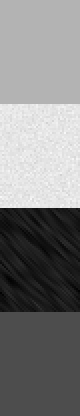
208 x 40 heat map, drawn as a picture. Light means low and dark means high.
It is made of 4 by 1 panels. Panel 1,1: low, flat. Panel 2,1: very low, fine-grained, faint in contrast. Panel 3,1: very high, slanting down to the right, faint in contrast. Panel 4,1: high, flat.
